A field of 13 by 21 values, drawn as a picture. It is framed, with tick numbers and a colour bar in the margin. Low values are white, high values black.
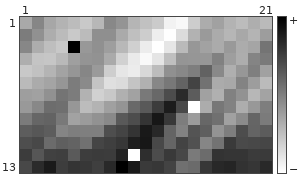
The grain runs diagonally up to the right. The bottom middle is the ninth with the highest average. Three lone cells stand out: one far higher and two far lower than their neighbours. The top middle is the ninth with the lowest average. Values rise toward the bottom.
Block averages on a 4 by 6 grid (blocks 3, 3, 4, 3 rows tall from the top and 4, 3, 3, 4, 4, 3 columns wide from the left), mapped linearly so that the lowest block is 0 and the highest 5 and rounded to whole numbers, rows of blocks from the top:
2 2 2 0 2 2 / 1 2 0 2 3 2 / 3 2 3 5 3 3 / 5 5 5 5 4 5
